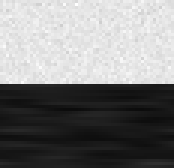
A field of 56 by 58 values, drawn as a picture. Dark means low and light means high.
It is made of 2 by 1 panels. Panel 1,1: very high, fine-grained, faint in contrast. Panel 2,1: very low, streaked across, faint in contrast.
